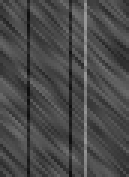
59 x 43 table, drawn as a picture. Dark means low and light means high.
Histogram: heavy tails on both sides. Slope: none. Average level on the scale: 30%. Odd lines: columns 10, 24 and 29.
